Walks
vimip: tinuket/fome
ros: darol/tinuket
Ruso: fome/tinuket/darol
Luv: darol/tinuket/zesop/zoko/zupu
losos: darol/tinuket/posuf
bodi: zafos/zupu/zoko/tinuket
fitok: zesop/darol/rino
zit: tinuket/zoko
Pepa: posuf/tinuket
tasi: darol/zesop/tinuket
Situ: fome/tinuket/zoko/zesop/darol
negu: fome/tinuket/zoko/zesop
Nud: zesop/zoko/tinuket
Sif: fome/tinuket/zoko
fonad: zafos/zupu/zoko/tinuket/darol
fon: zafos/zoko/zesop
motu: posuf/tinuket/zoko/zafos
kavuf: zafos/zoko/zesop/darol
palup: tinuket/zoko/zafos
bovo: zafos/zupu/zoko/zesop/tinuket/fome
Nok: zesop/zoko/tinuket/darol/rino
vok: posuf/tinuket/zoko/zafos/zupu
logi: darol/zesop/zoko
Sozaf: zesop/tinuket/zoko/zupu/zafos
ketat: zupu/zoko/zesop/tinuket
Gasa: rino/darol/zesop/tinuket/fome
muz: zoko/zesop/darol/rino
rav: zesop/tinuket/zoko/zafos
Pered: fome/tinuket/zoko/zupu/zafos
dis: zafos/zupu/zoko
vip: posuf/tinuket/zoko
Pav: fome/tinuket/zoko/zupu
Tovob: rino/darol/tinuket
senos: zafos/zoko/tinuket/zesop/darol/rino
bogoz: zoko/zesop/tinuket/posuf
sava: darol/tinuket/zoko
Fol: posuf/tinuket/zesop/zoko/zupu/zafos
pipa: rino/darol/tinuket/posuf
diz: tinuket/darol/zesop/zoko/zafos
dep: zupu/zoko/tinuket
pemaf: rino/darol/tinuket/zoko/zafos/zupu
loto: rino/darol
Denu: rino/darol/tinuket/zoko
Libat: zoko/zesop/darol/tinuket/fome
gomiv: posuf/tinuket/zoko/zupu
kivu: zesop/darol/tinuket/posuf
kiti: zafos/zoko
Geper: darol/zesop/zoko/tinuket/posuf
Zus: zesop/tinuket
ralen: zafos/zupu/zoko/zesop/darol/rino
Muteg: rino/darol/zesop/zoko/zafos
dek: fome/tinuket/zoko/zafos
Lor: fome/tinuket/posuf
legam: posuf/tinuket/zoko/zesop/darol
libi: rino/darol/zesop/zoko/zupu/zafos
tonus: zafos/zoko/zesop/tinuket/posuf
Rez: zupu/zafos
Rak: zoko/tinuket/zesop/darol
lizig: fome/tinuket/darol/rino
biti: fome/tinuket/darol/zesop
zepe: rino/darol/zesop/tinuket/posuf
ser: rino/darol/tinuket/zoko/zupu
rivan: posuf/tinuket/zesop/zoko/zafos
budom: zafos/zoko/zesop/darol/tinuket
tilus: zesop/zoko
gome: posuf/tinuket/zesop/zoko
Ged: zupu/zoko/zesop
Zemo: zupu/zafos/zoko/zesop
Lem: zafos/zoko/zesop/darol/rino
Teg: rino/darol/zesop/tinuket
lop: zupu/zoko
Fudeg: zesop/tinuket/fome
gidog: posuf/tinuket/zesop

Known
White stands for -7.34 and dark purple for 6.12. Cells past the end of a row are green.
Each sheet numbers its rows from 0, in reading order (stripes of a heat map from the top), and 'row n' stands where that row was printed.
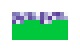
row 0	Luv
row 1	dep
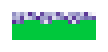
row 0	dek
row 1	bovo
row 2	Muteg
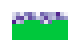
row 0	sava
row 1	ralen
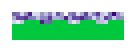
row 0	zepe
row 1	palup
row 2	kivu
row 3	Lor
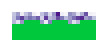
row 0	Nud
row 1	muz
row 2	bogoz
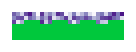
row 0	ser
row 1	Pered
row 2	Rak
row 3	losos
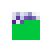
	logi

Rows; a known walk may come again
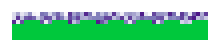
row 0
logi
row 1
Luv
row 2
vok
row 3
motu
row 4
Lem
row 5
pemaf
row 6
Pepa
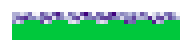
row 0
gome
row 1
ser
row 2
lizig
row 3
pipa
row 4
palup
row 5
sava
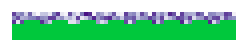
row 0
Zemo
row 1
vip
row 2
vimip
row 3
bogoz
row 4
Sozaf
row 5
Pered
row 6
bodi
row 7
fonad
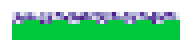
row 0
Rak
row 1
dek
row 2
kivu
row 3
ralen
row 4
bovo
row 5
gomiv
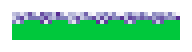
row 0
Libat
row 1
libi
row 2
negu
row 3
fon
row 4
budom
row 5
rav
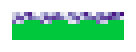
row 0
Denu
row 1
legam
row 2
Gasa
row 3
losos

